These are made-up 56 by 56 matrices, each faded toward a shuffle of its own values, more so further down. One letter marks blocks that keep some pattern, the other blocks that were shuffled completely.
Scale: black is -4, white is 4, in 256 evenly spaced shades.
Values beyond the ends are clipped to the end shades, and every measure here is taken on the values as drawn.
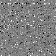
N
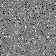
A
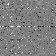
N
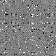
N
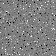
A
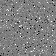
A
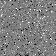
A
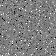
A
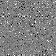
N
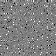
N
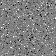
A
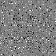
N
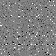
N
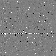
N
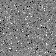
A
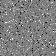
A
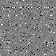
N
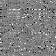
N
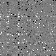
N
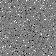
A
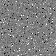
A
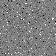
A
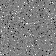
A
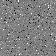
A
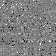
N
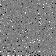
N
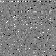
N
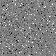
A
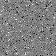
A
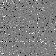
N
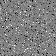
A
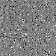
N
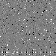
N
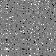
N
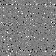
N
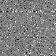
N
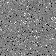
A
